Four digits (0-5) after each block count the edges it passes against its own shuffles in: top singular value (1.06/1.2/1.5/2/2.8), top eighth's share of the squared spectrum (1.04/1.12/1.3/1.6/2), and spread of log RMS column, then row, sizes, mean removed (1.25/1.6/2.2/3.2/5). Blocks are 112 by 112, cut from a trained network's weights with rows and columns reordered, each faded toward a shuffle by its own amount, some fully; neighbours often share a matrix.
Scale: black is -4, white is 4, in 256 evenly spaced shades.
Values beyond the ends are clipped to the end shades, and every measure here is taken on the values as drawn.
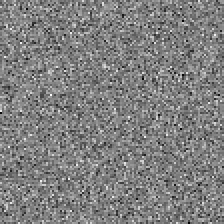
0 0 0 0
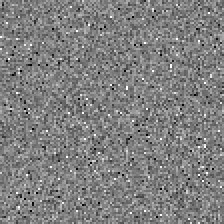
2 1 0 0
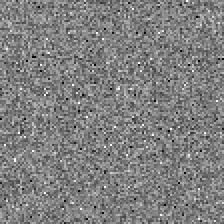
2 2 0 1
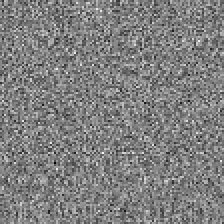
4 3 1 2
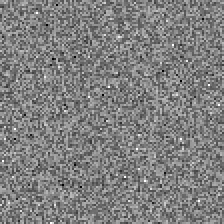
0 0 0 0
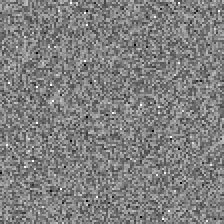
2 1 0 0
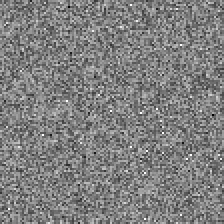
2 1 0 0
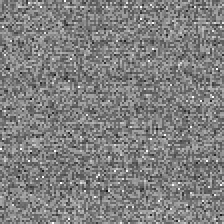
3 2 0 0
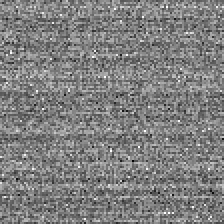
4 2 0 1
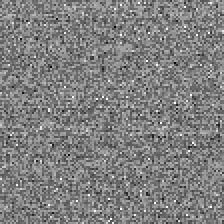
2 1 0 0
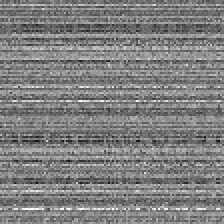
5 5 2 4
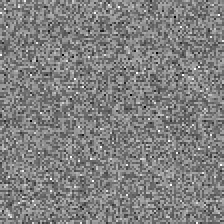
1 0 0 0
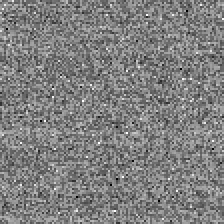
2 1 0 0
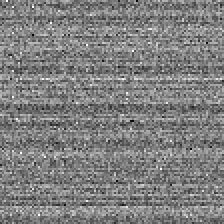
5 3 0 2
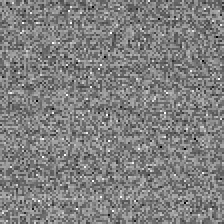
2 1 0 0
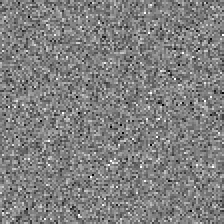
0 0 0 0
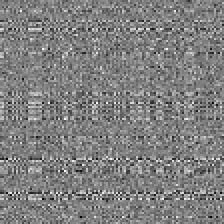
5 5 0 4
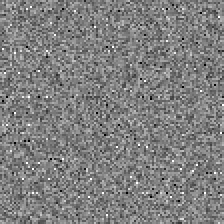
3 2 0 1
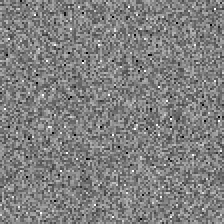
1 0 0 0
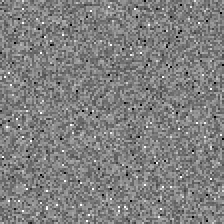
0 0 0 0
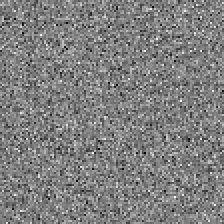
3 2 0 1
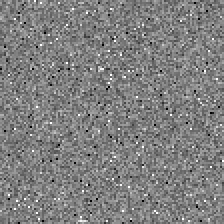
1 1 0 0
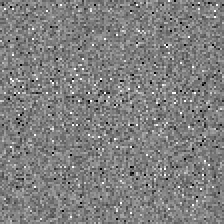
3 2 0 2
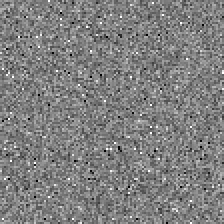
2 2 0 1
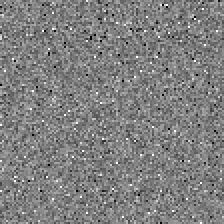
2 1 0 1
